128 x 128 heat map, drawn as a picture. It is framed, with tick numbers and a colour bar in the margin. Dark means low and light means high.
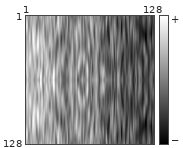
The top and bottom halves mirror each other. The grain runs up and down. There is an overall slope up to the left.
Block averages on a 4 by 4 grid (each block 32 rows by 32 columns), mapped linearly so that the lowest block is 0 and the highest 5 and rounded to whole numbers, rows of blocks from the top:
5320
5320
5320
5320
